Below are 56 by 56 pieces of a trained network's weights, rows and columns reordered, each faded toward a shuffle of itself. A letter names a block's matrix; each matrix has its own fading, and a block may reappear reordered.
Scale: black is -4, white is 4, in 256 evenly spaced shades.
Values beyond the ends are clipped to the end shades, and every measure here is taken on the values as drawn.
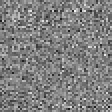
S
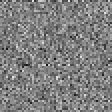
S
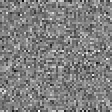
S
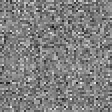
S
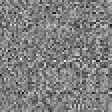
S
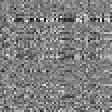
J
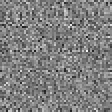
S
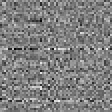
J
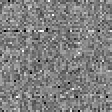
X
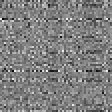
J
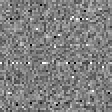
X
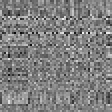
J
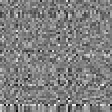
J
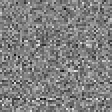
S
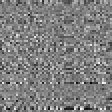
J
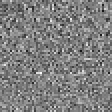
S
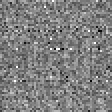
X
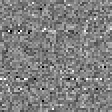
X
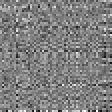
J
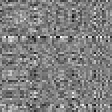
J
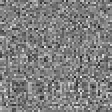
S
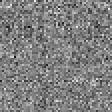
S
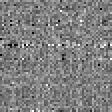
X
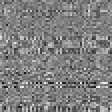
J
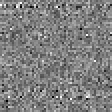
X
